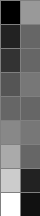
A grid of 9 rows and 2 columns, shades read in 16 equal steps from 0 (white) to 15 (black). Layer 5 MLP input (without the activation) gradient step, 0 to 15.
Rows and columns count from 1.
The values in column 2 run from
6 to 14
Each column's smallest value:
0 6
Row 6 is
7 8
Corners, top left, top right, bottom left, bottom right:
15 6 0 14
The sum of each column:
74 85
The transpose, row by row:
15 13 12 10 9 7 5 3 0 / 6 9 9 8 9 8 9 13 14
